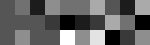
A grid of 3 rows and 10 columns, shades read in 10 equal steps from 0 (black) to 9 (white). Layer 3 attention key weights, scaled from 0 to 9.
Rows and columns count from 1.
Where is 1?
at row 1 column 3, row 1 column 9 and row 2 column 6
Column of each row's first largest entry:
7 8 5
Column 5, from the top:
4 0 9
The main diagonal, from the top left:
3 3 3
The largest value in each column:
3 5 3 5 9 5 8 6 4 6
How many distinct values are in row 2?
6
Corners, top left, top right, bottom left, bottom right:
3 6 3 5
